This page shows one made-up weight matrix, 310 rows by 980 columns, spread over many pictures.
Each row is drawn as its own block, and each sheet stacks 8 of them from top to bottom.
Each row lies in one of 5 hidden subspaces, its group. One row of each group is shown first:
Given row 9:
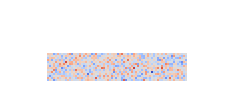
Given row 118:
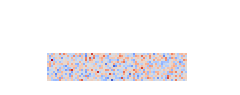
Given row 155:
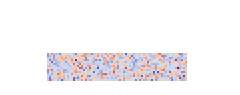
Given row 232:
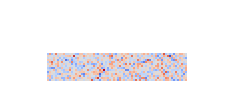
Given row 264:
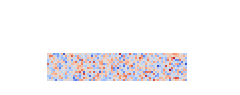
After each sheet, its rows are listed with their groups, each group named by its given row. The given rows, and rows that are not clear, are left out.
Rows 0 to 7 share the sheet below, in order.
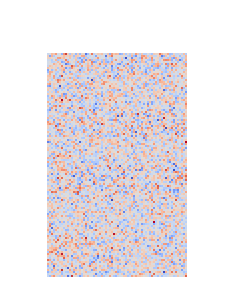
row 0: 264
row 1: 232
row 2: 232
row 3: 232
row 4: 264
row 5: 155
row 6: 118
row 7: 9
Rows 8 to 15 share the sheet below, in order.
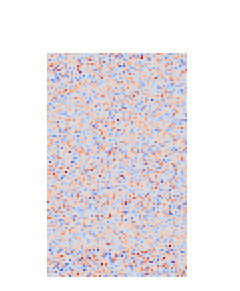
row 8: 264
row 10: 264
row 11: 232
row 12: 9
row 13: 232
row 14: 9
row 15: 232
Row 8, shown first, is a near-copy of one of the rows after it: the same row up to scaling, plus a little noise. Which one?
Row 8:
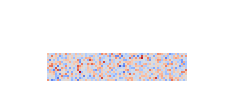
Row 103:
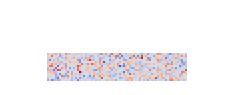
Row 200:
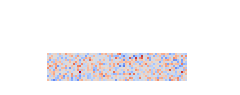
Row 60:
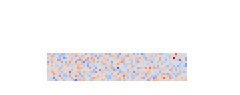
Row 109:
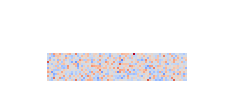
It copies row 103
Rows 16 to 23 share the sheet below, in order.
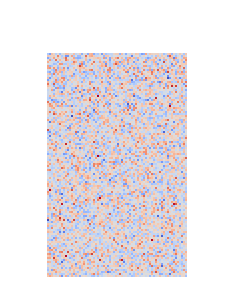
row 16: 232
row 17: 155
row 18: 9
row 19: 118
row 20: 232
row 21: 232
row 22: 9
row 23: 9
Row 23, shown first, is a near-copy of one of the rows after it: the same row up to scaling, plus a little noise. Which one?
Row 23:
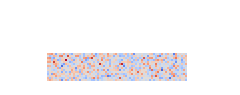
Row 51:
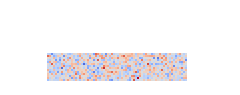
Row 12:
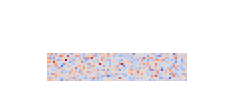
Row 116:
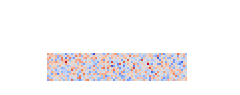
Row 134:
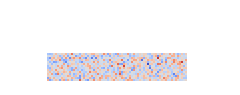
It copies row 12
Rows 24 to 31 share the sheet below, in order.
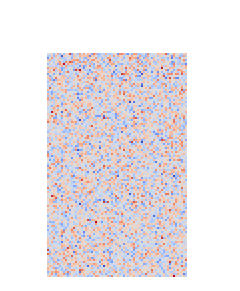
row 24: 9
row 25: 264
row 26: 118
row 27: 264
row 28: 232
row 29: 118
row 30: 9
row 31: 232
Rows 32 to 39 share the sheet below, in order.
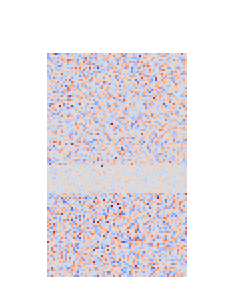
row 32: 155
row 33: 232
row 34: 155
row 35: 9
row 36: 118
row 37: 9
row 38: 9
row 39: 9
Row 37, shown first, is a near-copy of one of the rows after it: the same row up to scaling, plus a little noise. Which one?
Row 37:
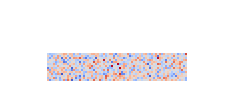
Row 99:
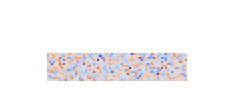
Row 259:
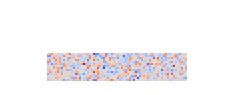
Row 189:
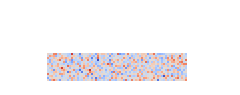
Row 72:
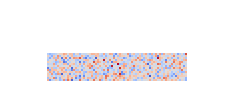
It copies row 72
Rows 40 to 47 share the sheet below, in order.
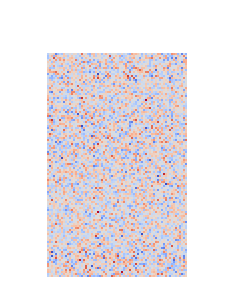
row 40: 155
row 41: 264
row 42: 264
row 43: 9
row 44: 232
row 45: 118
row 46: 155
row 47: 118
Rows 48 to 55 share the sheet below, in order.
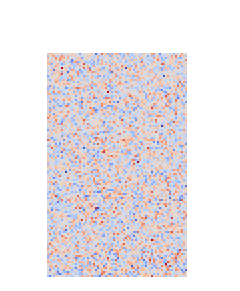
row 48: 9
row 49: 118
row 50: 9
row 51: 9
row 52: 118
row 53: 155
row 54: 9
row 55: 118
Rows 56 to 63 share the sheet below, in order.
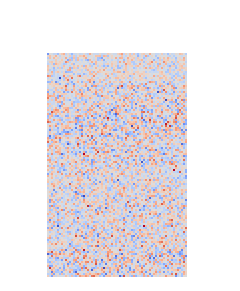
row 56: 232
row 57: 232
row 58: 118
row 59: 155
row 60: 264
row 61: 155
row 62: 155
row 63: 155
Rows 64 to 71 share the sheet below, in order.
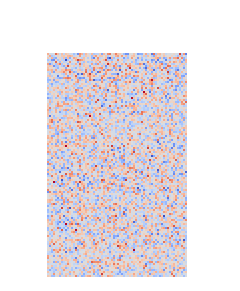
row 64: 118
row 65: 118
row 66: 264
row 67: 9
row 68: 9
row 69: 232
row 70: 264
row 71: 264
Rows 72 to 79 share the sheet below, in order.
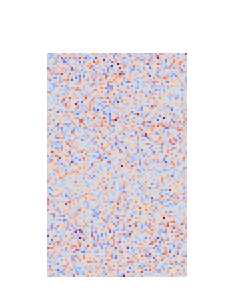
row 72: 9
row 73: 118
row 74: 232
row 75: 232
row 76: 9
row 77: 264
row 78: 264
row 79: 155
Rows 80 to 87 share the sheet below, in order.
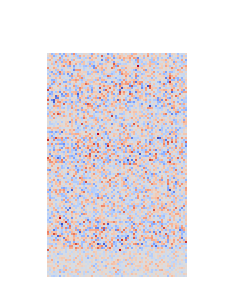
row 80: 9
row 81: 264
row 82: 155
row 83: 155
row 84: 232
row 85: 232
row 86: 118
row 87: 264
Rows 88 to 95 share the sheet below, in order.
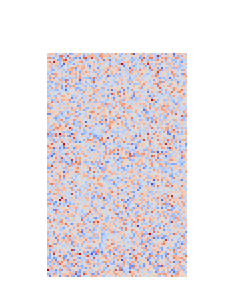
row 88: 9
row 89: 9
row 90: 232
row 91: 9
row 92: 9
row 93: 9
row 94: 232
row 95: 9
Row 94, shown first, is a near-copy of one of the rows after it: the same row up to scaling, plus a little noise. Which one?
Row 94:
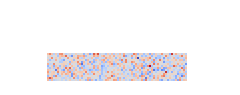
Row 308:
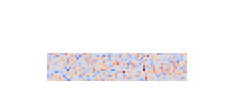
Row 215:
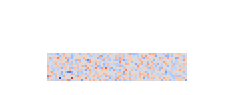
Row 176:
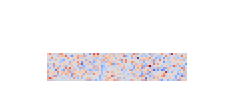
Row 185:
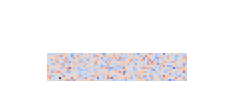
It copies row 176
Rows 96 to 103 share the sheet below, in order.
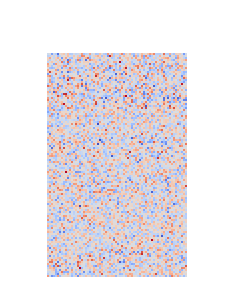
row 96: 232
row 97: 232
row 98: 155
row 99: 9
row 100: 118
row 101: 232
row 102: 9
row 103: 264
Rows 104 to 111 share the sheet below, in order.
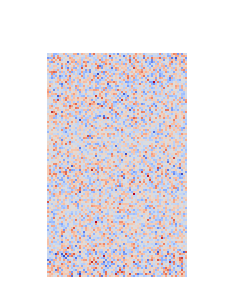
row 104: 155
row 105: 118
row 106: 118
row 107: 118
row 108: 9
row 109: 264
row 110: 9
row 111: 9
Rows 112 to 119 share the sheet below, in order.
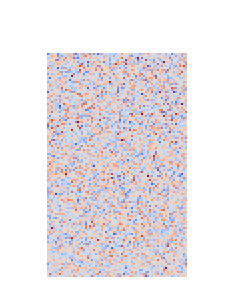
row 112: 232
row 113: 232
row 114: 264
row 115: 155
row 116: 9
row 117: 155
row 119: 232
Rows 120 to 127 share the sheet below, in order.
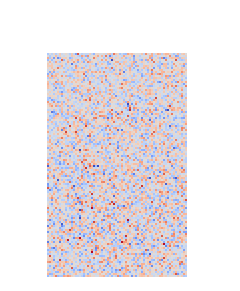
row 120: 155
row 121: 155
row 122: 118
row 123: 232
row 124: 232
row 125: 264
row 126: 9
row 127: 232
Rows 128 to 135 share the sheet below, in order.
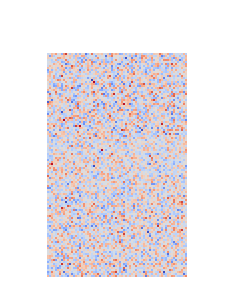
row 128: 264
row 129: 9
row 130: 9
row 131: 264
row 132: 9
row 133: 9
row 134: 9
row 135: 232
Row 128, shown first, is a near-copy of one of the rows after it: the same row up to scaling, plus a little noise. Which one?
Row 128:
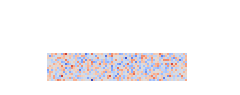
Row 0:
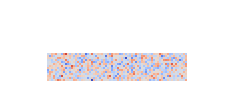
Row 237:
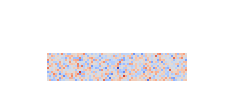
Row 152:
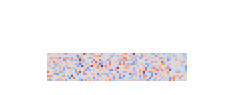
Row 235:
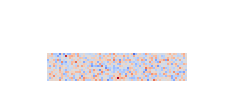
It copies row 0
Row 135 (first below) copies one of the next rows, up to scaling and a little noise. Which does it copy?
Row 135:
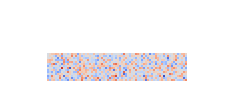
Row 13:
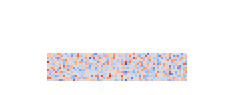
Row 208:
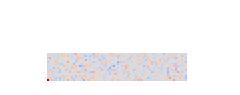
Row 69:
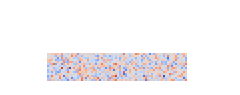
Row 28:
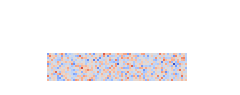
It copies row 69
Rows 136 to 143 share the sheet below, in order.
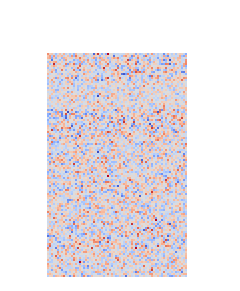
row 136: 9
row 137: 155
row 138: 9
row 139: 155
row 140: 118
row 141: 155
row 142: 232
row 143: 232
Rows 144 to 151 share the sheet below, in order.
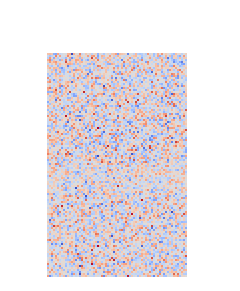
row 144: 9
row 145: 9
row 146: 118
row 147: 118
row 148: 118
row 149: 264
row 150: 155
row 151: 264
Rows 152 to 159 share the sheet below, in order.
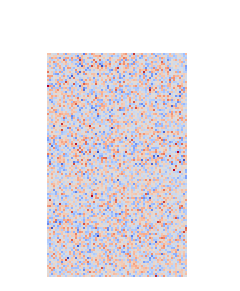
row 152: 264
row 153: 155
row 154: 9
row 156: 264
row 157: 232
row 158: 155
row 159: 155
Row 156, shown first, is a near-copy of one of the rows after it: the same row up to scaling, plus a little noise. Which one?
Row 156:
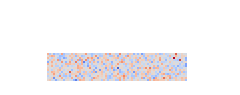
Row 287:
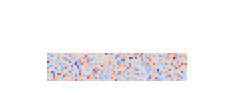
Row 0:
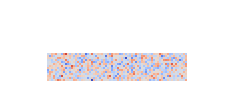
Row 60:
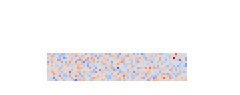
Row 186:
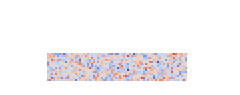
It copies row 60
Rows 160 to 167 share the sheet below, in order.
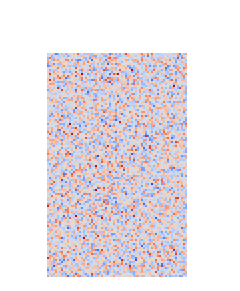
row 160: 118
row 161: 264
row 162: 232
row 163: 118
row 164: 9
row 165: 118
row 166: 155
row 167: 9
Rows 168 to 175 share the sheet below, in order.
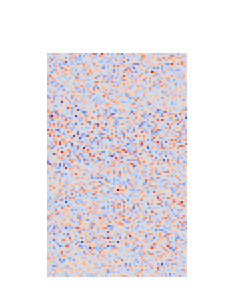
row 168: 9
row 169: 9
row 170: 155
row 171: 9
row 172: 264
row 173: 9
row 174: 118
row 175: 9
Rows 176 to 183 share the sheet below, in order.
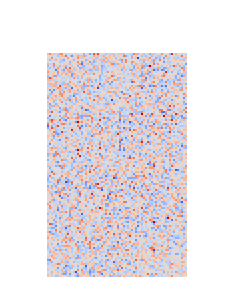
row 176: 232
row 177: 9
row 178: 264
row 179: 264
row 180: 118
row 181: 118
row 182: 118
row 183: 118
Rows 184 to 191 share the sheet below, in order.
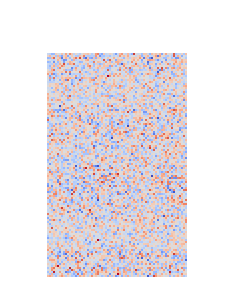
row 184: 9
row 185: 232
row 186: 264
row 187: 118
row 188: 232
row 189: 9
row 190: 118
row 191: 264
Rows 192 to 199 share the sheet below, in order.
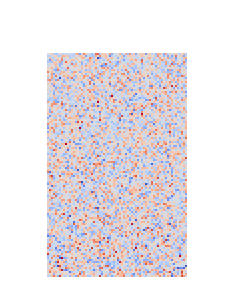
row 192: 232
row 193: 155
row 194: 264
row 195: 118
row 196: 264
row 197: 155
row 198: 232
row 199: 264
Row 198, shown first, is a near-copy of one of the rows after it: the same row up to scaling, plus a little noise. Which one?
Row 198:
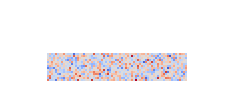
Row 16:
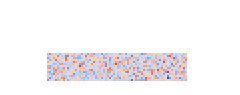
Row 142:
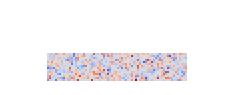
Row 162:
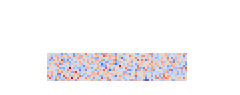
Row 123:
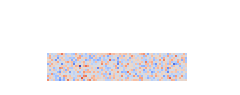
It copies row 142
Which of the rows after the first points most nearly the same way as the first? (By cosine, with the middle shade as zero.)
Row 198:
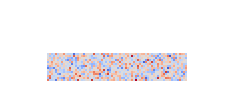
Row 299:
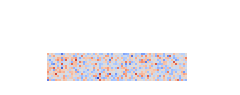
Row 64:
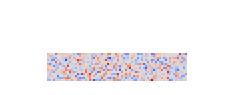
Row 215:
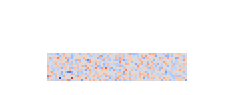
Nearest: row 215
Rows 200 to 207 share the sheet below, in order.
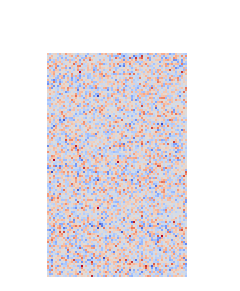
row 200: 264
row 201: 155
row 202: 9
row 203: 264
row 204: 155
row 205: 155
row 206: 9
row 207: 264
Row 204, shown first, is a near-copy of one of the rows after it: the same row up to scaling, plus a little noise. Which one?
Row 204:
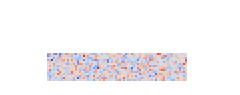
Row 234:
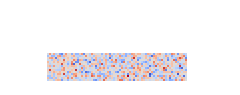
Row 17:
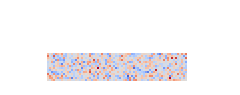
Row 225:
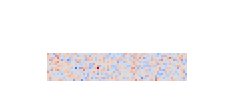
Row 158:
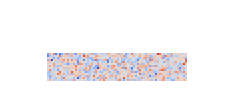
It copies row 158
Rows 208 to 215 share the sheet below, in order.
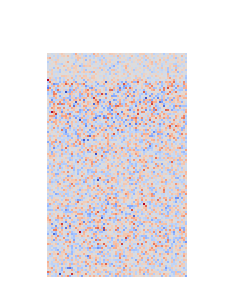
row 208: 232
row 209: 264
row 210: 118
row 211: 155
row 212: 155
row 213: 118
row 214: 118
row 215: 232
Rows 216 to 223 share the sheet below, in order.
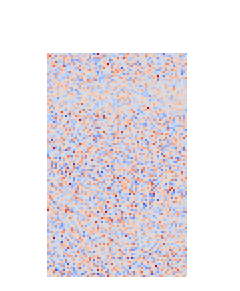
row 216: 9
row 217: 264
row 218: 118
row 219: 232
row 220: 9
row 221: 118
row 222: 9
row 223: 155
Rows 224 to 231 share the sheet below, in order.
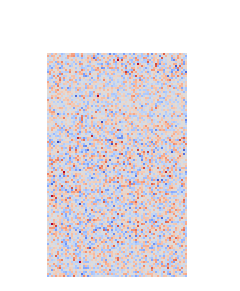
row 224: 232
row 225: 155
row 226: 264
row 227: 155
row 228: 9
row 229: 118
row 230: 118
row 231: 232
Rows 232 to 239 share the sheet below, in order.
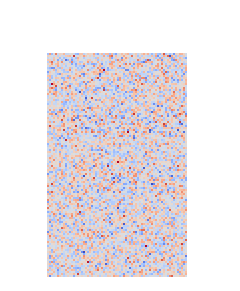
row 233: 118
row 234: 155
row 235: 264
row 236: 9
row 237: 264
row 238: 232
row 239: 155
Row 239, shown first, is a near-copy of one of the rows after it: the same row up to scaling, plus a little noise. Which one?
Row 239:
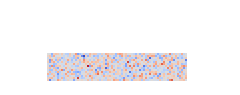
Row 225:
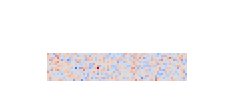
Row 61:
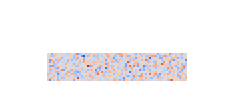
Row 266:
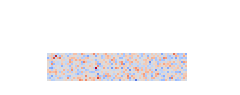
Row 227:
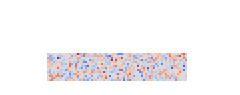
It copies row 61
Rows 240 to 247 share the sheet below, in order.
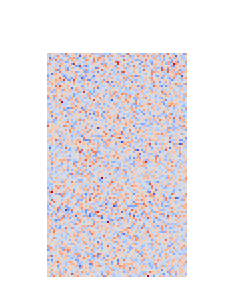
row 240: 232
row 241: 9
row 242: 118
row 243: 155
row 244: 264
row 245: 118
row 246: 9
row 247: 264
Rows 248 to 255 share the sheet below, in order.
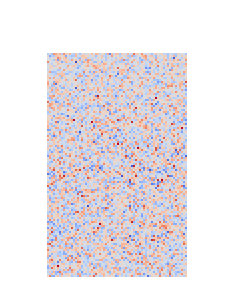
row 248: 264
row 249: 155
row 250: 264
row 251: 232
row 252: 9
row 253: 155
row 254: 9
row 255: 264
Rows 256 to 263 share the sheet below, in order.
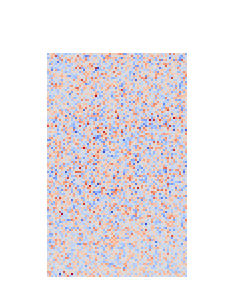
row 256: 155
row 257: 155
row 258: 118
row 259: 9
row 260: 118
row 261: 9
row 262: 264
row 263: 232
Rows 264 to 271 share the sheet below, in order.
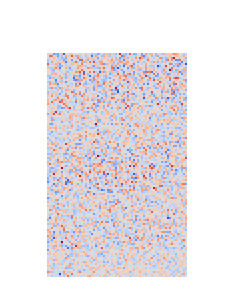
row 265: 232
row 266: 155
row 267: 118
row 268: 118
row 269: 232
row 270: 9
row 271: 232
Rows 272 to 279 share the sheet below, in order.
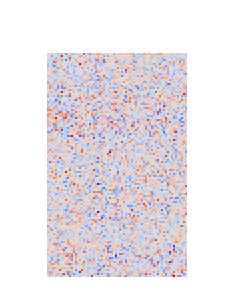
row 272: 118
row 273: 232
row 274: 9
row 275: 232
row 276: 118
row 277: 118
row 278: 264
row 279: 232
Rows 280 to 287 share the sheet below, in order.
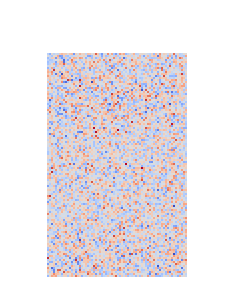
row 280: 9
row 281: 264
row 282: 264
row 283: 232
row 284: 118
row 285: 9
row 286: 264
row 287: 264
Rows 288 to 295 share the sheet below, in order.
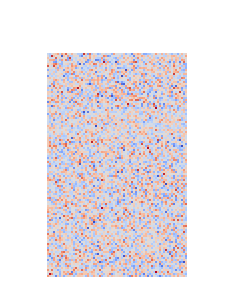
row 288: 118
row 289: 155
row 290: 155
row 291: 9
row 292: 232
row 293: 232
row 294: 232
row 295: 232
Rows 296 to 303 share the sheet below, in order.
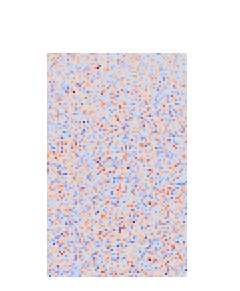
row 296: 155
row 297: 264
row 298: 232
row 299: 232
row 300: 264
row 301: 118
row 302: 264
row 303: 118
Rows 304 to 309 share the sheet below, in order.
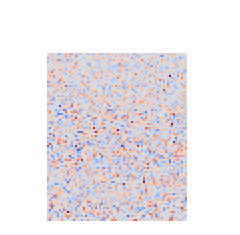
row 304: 264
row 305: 232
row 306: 264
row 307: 264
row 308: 232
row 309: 155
